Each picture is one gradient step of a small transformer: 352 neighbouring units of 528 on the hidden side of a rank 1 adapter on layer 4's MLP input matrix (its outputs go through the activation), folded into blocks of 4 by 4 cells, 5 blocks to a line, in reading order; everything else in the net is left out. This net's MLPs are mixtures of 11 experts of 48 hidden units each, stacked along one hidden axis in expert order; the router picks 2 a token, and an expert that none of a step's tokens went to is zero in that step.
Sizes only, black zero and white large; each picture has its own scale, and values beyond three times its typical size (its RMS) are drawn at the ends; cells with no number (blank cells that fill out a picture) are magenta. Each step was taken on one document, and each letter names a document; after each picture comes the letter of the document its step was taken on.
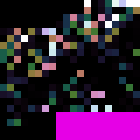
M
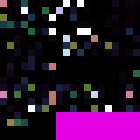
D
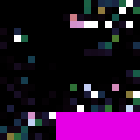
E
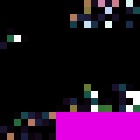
E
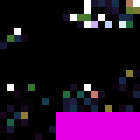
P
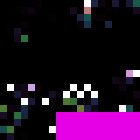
P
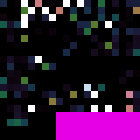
D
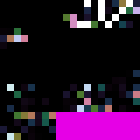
P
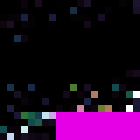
E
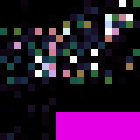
M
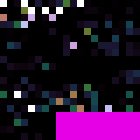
D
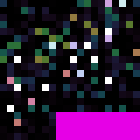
M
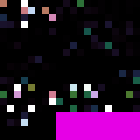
D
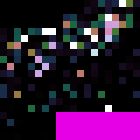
M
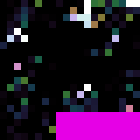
P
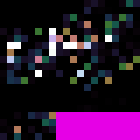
M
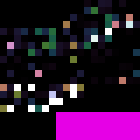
M
